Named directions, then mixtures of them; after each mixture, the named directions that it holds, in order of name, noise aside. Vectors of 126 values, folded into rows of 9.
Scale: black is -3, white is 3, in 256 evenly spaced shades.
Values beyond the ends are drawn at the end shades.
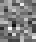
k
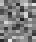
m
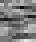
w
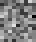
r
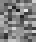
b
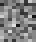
r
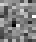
k, r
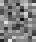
m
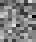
r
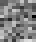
r, w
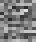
b, w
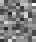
m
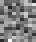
k, m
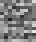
b, w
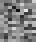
b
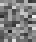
r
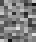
k, m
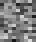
b, r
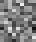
k, r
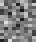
m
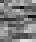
w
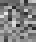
b, r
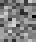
r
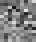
b, r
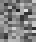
b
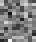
m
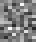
b, k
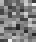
k, m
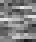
w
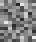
k, m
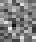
k, m
